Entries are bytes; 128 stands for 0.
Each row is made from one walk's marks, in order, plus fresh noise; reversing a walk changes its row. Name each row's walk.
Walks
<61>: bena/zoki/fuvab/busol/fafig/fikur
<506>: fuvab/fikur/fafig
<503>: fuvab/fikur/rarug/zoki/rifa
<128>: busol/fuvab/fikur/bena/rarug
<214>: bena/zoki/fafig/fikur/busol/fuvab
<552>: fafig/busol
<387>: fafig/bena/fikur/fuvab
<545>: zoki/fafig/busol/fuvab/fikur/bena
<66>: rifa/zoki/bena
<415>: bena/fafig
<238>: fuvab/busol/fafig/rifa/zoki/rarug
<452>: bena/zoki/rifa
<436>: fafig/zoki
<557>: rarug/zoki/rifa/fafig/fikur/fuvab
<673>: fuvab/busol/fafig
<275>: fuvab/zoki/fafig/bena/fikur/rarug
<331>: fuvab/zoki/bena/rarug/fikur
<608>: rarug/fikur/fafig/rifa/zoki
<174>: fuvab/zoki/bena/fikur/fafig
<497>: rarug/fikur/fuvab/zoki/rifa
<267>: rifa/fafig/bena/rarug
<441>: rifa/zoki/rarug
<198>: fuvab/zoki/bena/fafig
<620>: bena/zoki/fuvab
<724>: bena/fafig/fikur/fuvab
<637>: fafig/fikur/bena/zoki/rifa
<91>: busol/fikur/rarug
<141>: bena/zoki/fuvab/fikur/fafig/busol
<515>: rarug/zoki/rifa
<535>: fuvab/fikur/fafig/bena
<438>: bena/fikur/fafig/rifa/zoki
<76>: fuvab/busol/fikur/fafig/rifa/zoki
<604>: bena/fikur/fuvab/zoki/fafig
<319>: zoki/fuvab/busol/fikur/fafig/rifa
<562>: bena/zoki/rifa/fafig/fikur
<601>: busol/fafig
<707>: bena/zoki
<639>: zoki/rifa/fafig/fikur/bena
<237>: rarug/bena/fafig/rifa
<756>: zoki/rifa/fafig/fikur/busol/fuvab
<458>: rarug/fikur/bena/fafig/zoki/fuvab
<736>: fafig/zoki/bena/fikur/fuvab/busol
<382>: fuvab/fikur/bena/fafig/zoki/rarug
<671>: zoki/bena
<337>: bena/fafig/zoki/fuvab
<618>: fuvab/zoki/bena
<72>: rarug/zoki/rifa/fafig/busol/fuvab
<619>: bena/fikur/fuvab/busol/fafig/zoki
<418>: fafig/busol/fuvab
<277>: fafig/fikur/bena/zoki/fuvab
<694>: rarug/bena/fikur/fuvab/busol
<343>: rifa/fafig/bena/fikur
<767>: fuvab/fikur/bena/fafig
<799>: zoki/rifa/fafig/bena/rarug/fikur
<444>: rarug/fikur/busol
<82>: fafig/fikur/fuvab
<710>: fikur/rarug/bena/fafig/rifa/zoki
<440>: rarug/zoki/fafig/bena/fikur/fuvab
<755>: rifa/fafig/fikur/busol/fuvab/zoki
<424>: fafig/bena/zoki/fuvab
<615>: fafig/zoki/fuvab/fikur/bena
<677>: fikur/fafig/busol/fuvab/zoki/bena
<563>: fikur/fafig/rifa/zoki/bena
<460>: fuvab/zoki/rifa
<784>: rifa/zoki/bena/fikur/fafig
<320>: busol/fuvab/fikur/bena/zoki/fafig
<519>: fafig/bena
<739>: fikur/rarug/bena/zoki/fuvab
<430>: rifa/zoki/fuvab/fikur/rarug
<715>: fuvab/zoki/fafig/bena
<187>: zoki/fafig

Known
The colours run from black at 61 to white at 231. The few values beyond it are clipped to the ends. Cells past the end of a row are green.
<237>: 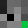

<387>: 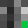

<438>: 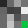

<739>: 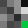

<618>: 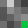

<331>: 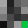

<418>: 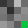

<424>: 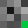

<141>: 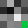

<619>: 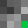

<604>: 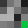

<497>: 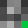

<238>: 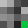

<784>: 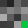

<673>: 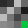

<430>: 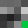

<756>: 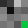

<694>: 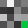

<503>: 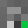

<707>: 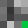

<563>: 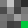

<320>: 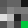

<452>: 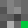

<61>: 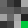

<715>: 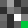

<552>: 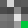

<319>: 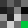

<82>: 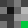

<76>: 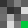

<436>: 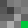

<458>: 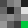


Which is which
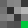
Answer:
<620>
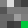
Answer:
<671>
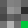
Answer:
<460>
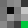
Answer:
<337>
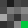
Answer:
<174>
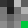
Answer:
<72>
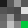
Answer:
<608>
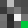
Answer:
<519>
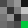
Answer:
<277>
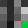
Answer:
<440>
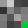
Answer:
<66>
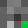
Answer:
<637>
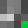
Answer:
<187>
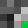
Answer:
<639>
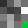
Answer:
<710>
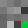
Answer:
<515>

